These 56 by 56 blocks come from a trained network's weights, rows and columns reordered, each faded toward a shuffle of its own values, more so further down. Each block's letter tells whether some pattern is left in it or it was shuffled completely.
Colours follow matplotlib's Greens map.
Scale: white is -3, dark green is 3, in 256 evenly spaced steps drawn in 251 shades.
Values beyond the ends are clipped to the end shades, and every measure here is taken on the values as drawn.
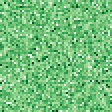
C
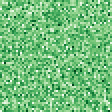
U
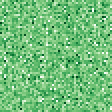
U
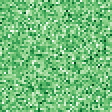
C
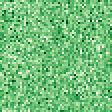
U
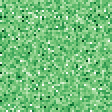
U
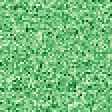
U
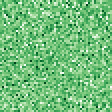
U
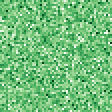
C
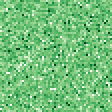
C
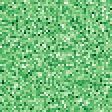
C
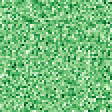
U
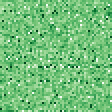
U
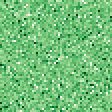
C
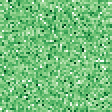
C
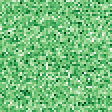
U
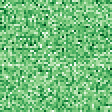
U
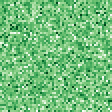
C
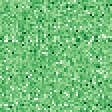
U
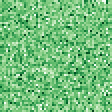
U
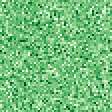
C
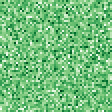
C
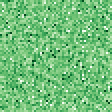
C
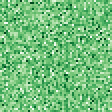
C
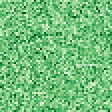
C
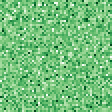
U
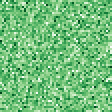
C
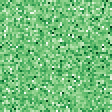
U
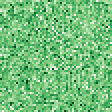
U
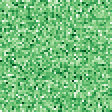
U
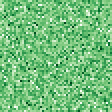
C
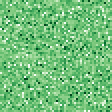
C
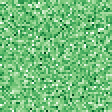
C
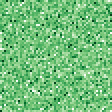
C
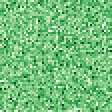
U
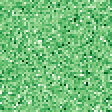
C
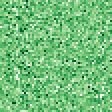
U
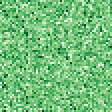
U
